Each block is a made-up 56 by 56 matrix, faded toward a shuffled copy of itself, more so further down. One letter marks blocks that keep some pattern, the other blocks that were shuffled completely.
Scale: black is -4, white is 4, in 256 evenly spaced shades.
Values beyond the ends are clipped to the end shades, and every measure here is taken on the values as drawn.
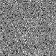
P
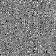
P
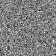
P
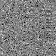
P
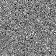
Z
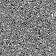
Z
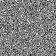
Z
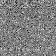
P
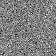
Z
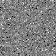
P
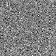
P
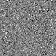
P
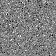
Z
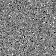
Z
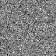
P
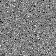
Z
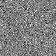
P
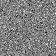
Z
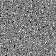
Z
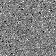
Z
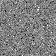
Z
